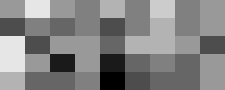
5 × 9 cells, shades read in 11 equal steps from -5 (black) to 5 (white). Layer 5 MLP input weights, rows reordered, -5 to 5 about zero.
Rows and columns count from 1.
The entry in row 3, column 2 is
-2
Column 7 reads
3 2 2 0 -1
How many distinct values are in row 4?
5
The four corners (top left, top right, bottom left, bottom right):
1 1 2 1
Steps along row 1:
up down down up down up down up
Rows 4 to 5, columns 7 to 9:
0 -1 1 / -1 -1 1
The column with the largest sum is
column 1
